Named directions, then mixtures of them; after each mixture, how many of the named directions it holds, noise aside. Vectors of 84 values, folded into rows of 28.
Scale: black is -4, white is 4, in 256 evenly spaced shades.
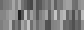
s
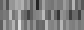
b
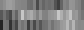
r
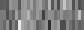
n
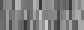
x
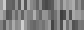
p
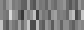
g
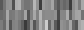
one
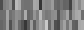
one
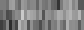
two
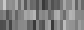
three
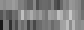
one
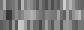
three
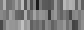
three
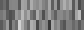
two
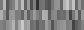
three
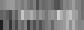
one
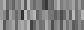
two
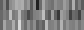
one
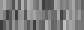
three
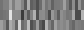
two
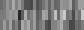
one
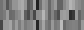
three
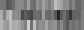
two
